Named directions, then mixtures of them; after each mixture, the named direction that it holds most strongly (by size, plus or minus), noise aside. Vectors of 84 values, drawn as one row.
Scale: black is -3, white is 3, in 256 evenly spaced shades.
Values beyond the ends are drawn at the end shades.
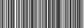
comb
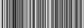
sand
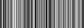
sand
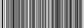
sand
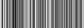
sand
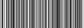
comb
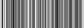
sand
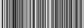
sand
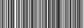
comb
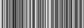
sand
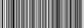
comb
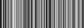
sand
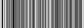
sand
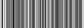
sand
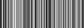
sand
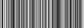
comb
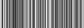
sand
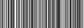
comb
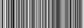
comb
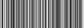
comb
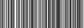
comb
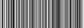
comb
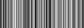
sand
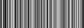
comb
